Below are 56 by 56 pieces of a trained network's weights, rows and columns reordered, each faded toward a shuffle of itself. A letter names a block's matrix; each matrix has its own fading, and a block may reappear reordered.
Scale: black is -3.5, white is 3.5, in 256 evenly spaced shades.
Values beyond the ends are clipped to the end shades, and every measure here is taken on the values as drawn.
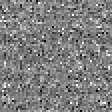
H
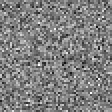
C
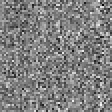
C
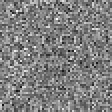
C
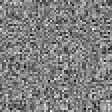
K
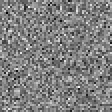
C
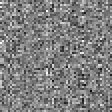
K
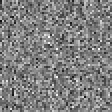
C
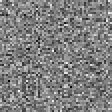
C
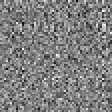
K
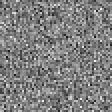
C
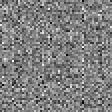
K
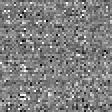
H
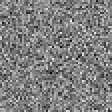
C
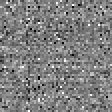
H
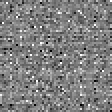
H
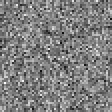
C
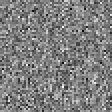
C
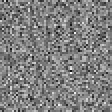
K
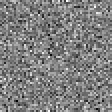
C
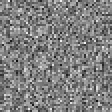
K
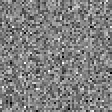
C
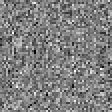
K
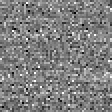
H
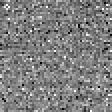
H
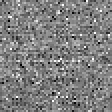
H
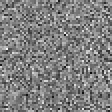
C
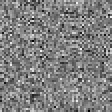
K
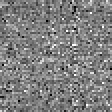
H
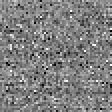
H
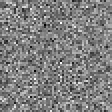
C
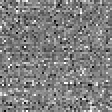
H
